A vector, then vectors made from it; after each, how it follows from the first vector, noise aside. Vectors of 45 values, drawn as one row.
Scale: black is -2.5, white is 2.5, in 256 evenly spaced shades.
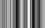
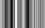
reversed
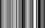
wrapped around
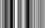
reversed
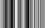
reversed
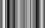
wrapped around
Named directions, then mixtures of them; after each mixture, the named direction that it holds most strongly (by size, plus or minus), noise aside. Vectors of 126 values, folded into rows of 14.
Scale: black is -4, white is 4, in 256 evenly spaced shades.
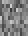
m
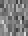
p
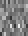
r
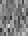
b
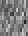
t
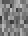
m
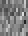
t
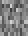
m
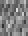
t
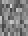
m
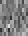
b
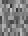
m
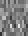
r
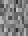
p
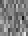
p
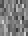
p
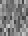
b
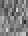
t
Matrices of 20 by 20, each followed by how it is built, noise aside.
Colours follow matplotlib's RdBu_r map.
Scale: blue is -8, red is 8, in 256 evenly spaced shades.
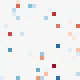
sparse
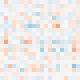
low rank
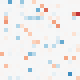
sparse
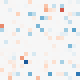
sparse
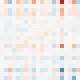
low rank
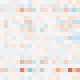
low rank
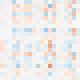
low rank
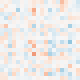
low rank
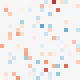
sparse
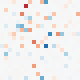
sparse
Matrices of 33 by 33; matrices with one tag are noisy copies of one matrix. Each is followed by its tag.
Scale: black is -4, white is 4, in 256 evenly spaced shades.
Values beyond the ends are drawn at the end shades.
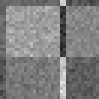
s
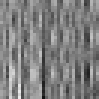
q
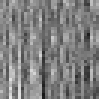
q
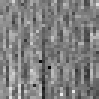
q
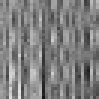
q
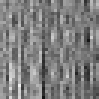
q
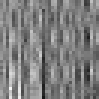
q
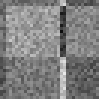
s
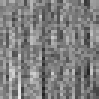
q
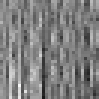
q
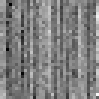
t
